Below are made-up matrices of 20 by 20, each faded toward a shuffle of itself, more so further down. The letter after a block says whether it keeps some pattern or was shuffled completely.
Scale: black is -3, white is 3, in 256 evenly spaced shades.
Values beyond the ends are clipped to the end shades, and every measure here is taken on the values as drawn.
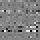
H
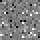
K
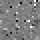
K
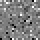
K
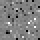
K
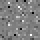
K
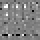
H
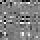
H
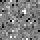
K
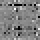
H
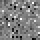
K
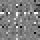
H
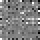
H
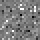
K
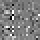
H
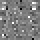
H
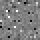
K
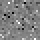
K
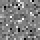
K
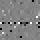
H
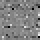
H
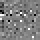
H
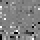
H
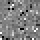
K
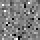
K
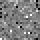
K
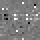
H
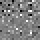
H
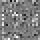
H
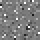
K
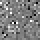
K
